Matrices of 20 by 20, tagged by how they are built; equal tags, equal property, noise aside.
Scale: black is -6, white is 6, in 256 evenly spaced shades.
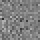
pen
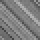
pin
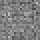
pen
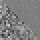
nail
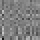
pen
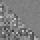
nail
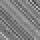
pin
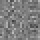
pen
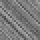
pin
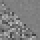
nail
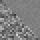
nail
